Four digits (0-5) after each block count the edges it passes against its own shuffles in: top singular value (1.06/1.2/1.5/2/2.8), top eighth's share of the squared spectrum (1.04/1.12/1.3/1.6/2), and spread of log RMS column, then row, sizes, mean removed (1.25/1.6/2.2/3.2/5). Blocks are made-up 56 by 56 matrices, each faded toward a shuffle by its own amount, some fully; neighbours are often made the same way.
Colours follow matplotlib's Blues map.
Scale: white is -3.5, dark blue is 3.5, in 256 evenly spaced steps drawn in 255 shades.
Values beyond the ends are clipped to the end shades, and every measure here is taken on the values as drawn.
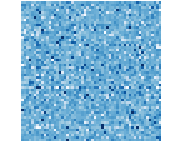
2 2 0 1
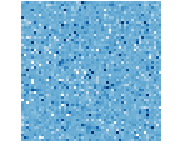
1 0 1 0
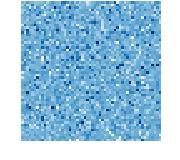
1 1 0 0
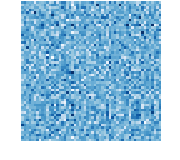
4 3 1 1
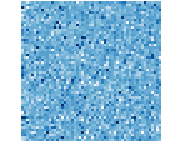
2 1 0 0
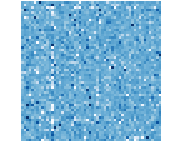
3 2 1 0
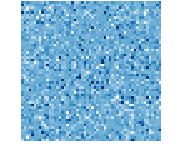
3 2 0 0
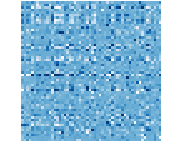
4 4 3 3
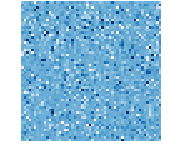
2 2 0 0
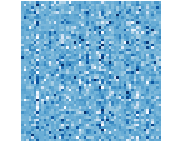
3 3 2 1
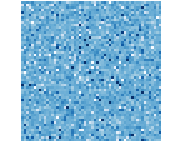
1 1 0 0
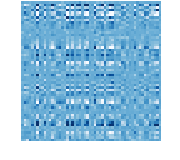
5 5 4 4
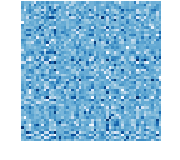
4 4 2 2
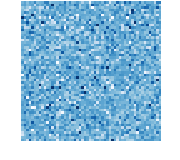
0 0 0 0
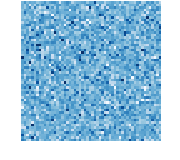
0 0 0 0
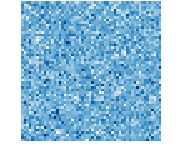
0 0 1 0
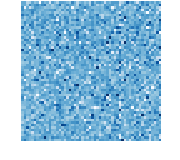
1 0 0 0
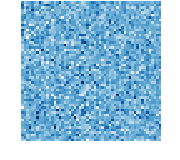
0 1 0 0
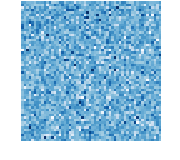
0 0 0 0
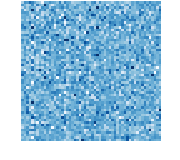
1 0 1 0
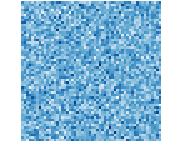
0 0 0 0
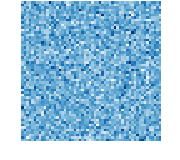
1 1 0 0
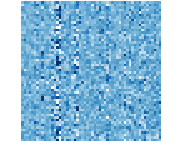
2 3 3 0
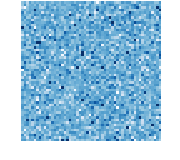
0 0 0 0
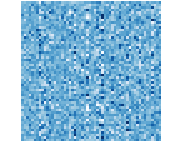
1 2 3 0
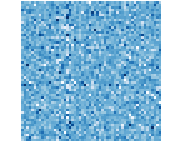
1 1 1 0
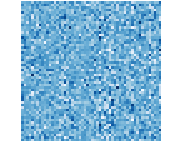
1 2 3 0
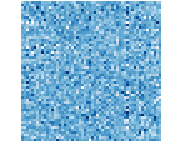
2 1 2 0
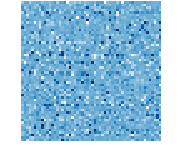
3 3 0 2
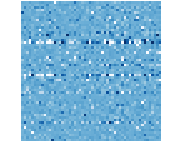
4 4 1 2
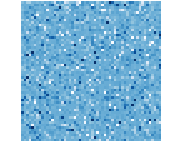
0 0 0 0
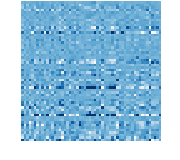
4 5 2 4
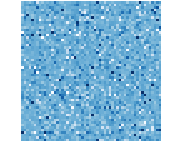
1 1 0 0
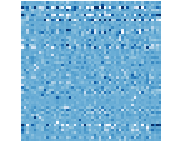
4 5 2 3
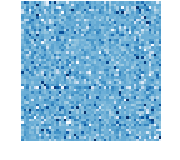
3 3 1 1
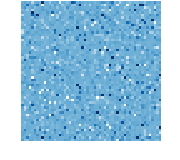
0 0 0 0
